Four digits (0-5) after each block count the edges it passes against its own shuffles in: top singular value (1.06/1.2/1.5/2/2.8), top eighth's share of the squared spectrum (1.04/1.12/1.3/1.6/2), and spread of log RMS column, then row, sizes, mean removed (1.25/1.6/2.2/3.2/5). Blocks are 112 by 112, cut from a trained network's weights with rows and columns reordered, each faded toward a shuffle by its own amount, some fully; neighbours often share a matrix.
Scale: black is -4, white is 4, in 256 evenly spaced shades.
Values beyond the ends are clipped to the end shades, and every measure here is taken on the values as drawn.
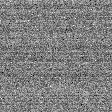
3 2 0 0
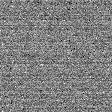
3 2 0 0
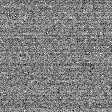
3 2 0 0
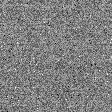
1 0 0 0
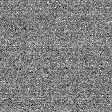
2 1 0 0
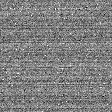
4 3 1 2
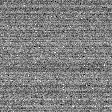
4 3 1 1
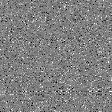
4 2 0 2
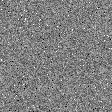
0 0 0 0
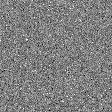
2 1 0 0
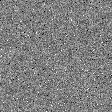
0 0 0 0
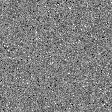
1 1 0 0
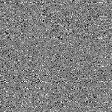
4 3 0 3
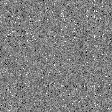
2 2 1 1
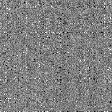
3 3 2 3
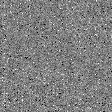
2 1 0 1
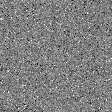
0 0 0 0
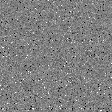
3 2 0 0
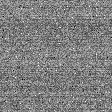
3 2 0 0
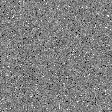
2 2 0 0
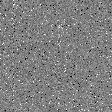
2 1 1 0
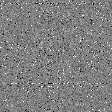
3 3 1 2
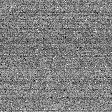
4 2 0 1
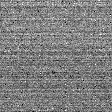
4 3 1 2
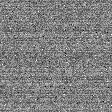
3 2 0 0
